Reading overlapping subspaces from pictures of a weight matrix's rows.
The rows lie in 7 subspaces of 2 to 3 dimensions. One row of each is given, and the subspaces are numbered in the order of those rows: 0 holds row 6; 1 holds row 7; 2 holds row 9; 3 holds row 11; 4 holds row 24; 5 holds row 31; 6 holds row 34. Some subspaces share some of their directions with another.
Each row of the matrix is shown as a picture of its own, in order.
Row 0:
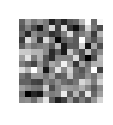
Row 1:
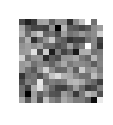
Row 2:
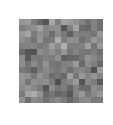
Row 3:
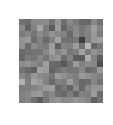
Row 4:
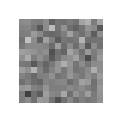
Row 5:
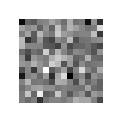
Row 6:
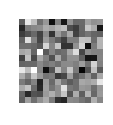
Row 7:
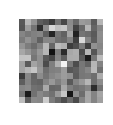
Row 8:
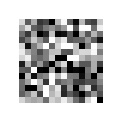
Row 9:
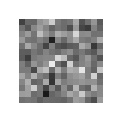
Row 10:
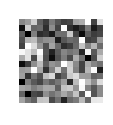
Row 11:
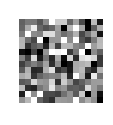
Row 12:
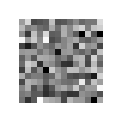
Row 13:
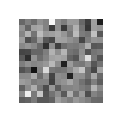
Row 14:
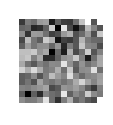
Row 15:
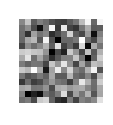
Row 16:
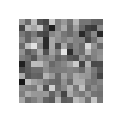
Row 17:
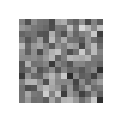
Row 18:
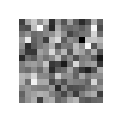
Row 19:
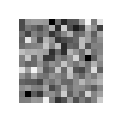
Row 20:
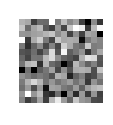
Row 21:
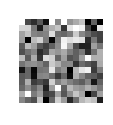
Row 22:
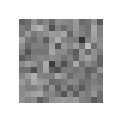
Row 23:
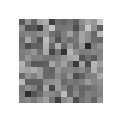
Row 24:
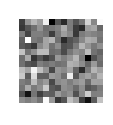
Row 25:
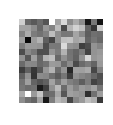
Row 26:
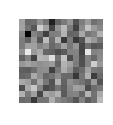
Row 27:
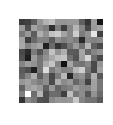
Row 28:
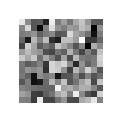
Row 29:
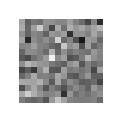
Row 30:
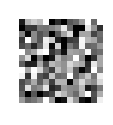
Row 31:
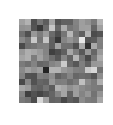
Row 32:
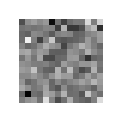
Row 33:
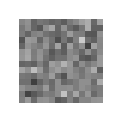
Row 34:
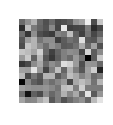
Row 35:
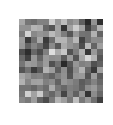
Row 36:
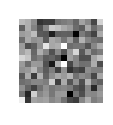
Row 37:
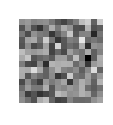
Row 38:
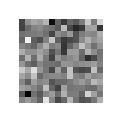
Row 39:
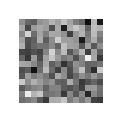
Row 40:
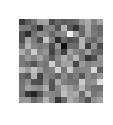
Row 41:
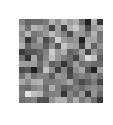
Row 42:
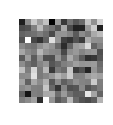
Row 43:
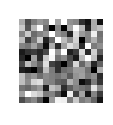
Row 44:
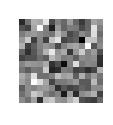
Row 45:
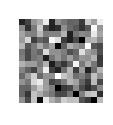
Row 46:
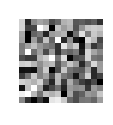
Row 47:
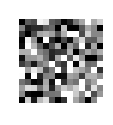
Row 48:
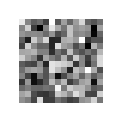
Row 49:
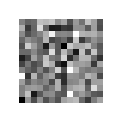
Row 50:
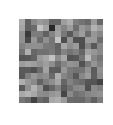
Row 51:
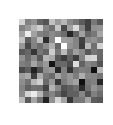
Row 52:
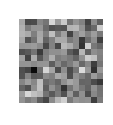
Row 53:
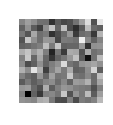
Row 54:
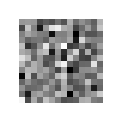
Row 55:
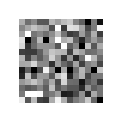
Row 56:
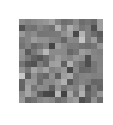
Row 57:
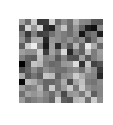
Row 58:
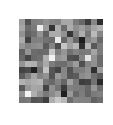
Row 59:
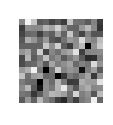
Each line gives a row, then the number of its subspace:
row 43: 1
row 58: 3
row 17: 2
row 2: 2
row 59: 0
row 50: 3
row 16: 6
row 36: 1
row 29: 3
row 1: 0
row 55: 1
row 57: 6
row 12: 5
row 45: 0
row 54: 1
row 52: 0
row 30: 4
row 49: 1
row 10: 6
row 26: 3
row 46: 3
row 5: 1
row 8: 2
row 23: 6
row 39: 6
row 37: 4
